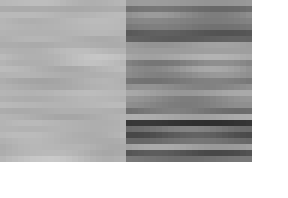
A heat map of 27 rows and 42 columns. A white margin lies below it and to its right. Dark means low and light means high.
The table splits into one row of 2 panels. Panel 1,1: high, streaked across, faint in contrast. Panel 1,2: middling, streaked across, strong in contrast.
